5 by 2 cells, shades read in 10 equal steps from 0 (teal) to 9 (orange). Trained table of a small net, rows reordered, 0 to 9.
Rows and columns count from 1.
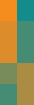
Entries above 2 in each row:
1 1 1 2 1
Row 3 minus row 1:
-1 2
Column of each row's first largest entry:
1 1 1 2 2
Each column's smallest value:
2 0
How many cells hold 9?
1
